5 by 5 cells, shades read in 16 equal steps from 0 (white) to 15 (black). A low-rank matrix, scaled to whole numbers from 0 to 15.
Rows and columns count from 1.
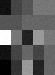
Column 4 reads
8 9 6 11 13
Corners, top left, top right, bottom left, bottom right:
14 8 15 9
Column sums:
53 52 47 47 43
